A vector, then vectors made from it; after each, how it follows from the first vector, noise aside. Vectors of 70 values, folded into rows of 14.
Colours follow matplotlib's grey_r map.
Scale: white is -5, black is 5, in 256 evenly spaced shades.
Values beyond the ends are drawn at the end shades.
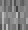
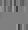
partly zeroed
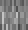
copied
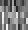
scaled up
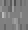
partly zeroed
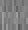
shrunk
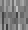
negated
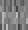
copied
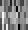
scaled up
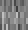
copied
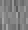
shrunk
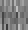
negated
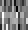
scaled up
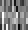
scaled up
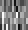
scaled up
